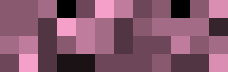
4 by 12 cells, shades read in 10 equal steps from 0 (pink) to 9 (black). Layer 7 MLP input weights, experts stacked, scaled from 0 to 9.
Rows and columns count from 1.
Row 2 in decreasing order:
7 6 6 4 4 4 3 3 3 3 2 0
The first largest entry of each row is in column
4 12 3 4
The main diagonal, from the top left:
4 4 6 8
